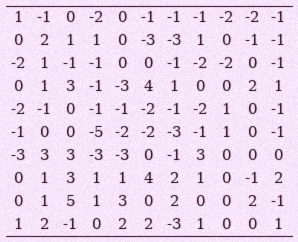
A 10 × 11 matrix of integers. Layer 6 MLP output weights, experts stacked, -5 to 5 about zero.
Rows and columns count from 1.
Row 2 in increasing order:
-3 -3 -1 -1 0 0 0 1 1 1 2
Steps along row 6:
up same down up same down up up down down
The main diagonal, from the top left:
1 2 -1 -1 -1 -2 -1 1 0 0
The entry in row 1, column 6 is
-1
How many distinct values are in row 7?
4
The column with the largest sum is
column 3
